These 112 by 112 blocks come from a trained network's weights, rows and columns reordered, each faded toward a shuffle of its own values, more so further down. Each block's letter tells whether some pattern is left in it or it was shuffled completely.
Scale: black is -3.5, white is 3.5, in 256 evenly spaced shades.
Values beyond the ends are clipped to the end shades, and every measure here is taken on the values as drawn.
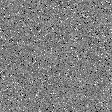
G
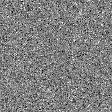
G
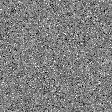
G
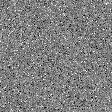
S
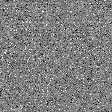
S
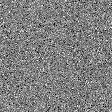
S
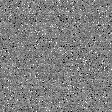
S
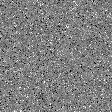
G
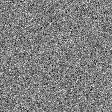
G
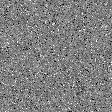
G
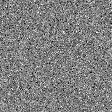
S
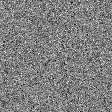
S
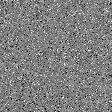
G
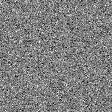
S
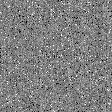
S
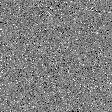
G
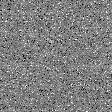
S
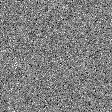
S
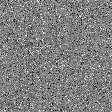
G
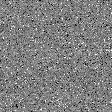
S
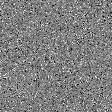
G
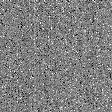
S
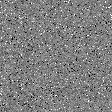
G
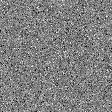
G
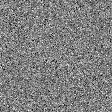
G
